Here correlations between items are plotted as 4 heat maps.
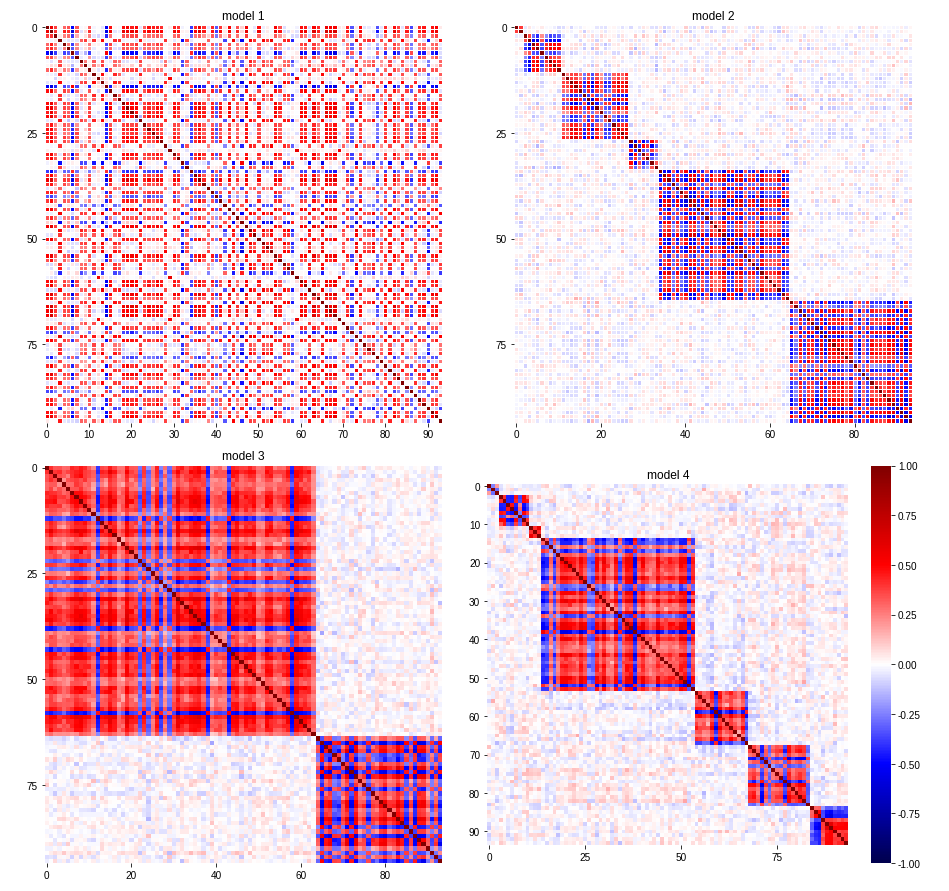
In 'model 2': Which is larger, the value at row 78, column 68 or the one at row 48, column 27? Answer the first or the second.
the second
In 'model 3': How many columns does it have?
94
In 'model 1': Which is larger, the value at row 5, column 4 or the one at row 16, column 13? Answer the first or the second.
the second
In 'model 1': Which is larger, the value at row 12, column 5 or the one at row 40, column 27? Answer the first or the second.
the first
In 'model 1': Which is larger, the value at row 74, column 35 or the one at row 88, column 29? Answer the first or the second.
the first
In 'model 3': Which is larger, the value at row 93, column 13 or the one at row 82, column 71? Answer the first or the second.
the second
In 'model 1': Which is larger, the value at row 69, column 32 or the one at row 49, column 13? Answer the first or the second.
the second
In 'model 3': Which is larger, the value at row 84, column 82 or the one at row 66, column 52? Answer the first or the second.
the first
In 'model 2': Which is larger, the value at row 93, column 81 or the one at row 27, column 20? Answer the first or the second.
the second
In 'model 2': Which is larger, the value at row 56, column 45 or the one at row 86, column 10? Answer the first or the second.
the second
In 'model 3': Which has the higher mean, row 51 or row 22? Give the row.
51
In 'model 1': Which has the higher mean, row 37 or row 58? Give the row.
37
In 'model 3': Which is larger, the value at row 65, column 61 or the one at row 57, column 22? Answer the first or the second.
the first
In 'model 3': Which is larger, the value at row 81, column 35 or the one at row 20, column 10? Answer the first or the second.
the second
